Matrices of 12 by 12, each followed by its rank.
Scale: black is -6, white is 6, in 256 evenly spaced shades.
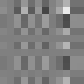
one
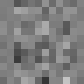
two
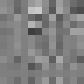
two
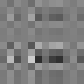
one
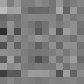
two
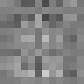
two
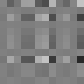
one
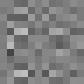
two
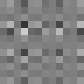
one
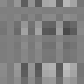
one
